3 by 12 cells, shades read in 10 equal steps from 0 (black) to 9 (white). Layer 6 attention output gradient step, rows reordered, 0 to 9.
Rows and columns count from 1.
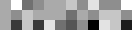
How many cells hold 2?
2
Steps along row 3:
down up down up down down up down up down down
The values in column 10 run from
5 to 8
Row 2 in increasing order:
4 5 5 5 6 6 6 6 6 7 7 7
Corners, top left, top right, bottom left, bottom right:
6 9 6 1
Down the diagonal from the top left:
6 5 7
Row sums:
75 70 53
